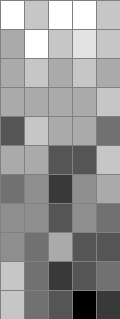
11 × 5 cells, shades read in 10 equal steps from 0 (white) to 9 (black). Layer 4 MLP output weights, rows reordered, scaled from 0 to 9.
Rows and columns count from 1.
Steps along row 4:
same same same down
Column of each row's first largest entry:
2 1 1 1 1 3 3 3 4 3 4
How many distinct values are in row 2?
4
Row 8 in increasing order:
4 4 4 5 6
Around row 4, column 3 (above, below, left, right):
3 3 3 3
